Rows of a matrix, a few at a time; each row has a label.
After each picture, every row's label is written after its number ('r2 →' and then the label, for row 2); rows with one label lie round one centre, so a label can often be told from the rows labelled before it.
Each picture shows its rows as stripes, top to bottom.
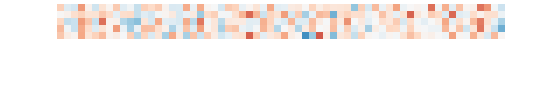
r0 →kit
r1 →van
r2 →kit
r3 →kit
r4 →van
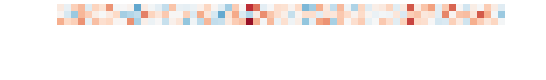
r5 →van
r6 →kit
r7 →van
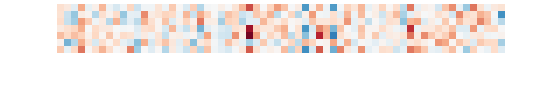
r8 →van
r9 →kit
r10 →kit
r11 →van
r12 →van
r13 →kit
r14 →van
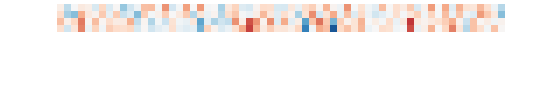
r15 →kit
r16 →kit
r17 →van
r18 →van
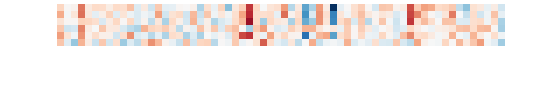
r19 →van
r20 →van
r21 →van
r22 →kit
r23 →van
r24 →kit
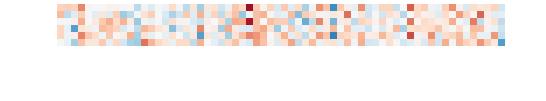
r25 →van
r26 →kit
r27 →van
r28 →kit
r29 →van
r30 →kit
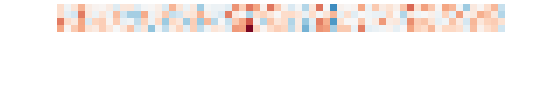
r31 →van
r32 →kit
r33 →van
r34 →van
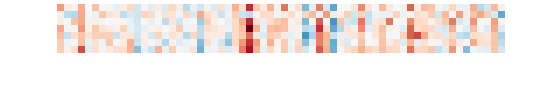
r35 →van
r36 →kit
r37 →van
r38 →van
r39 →van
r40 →van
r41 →van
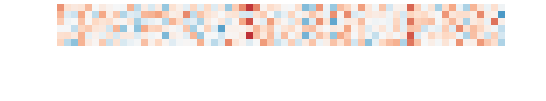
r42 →van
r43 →kit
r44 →van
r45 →kit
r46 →van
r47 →kit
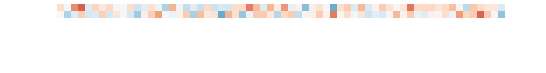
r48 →van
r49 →kit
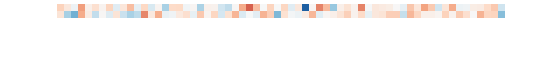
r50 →van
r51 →kit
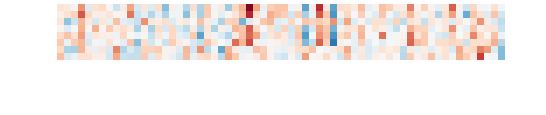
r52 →van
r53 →van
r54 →kit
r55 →van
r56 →van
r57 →van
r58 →kit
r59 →kit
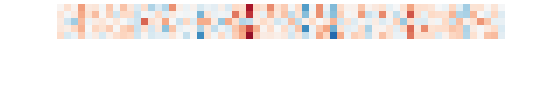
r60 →van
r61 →van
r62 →kit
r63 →van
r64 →van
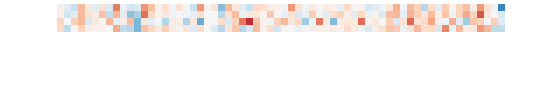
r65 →kit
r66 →kit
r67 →van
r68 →kit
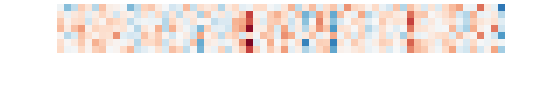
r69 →kit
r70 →van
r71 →van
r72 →van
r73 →kit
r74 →van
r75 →van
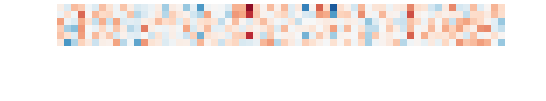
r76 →van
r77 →van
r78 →kit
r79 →kit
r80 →van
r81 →kit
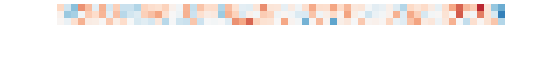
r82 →kit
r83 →kit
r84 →van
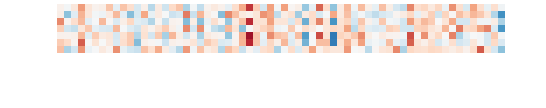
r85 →van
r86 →kit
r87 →van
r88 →kit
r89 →van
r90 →van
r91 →kit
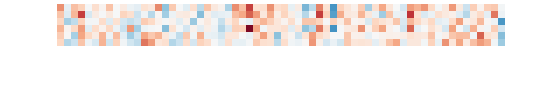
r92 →van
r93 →van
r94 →kit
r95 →van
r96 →kit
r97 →kit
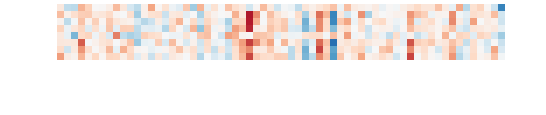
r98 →kit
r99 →van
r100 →van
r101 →van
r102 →kit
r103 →van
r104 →van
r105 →van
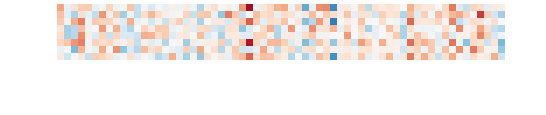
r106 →van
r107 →kit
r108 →van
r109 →kit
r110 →kit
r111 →van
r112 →kit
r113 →van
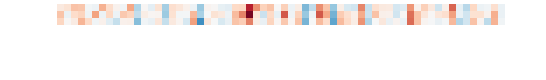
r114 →van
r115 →van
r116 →van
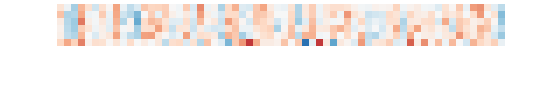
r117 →kit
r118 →kit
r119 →kit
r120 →kit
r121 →kit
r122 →van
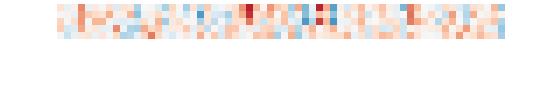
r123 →van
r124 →van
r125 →van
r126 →kit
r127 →kit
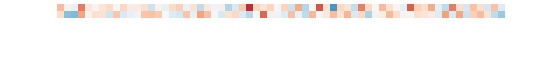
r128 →van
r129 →kit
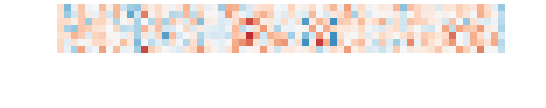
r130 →kit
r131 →kit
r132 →van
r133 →kit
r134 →van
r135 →van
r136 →kit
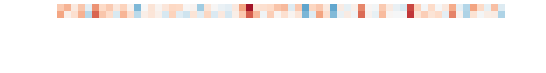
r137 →van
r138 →van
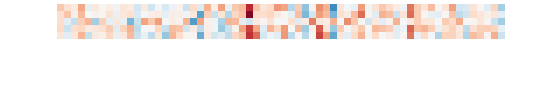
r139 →van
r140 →van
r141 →kit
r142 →van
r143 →van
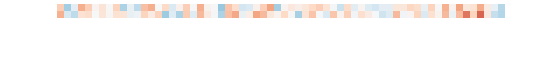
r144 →kit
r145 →kit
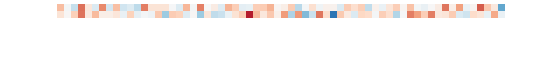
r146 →kit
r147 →van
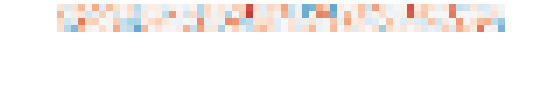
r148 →van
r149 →van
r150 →kit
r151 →kit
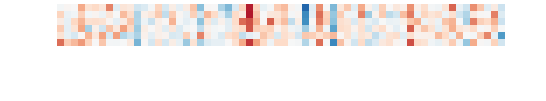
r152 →van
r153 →van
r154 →van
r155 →van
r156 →kit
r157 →van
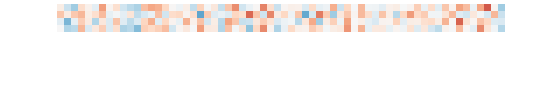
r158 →kit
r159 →van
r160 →kit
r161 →kit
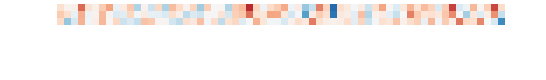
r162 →van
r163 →van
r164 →kit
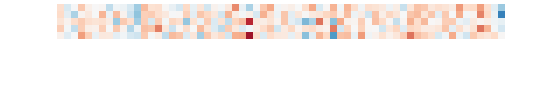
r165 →kit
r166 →kit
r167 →van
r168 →kit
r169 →van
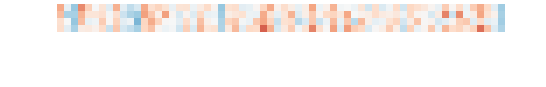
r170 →kit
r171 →kit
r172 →kit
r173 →kit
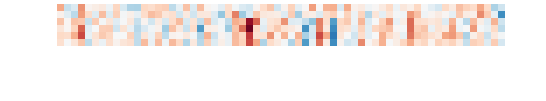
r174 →kit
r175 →kit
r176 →van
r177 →van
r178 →van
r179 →van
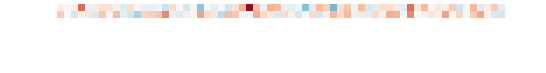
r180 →van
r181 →kit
